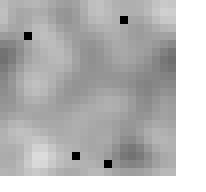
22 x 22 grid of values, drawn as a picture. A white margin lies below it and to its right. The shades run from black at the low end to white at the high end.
Lone odd cells: 4, each lower than its neighbours. Histogram: skewed, a long tail of low values. Mirror symmetry: none. Ninth with the highest average: bottom left.
